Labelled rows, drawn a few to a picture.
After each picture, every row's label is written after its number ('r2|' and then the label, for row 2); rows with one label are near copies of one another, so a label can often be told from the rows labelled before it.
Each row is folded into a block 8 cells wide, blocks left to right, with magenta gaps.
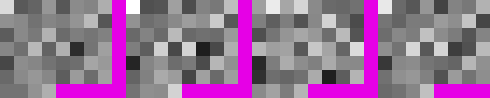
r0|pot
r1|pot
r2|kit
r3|pot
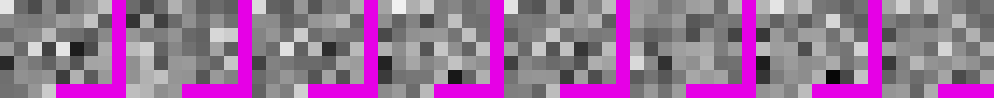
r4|pot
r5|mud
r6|pot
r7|kit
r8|pot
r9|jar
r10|kit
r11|kit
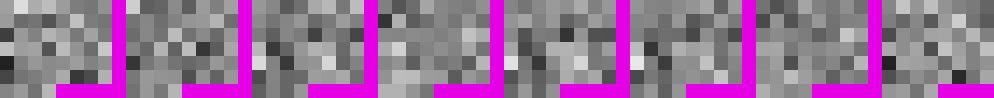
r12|kit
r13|pot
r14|jar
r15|mud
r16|jar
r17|jar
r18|mud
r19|kit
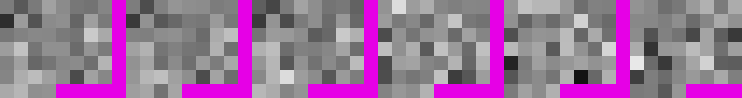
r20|mud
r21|mud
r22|mud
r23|kit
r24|kit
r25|jar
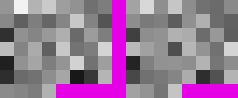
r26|kit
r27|kit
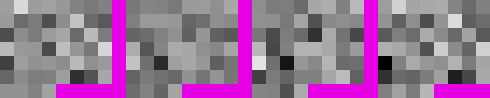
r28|kit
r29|jar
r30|jar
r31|kit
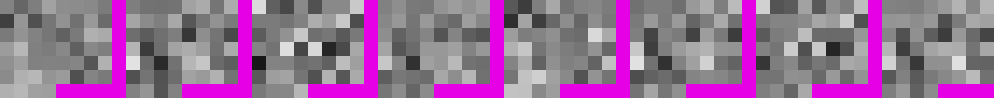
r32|mud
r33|jar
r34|pot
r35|jar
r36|mud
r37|jar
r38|pot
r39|jar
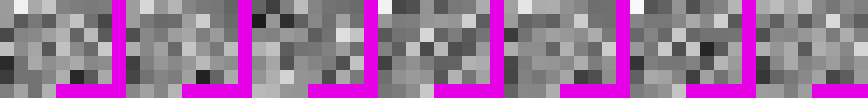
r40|kit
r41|kit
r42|mud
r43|pot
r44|kit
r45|pot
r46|kit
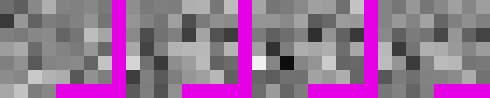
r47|mud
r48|jar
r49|jar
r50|jar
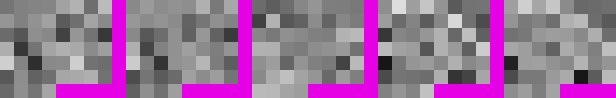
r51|jar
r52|jar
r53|mud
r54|kit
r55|kit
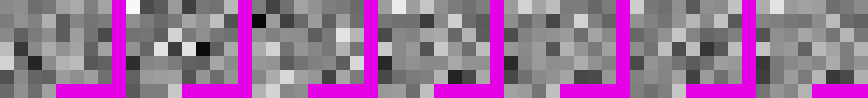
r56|jar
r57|pot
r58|mud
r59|kit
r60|kit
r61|pot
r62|kit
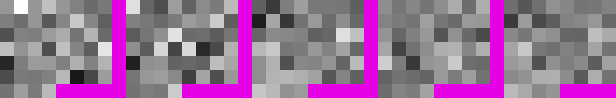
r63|kit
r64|pot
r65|mud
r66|jar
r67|mud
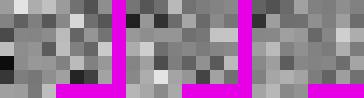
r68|kit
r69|mud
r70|mud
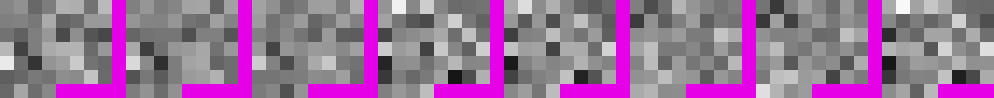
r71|jar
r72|jar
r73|jar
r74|kit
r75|kit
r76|mud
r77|mud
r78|kit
